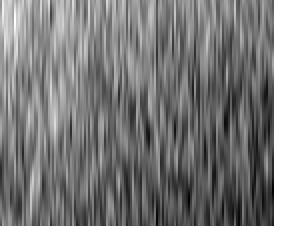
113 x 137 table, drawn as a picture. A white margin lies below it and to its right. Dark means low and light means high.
Slope: up to the top left. Mirror symmetry: none. Ninth with the lowest average: bottom right. Grain: streaks running down.
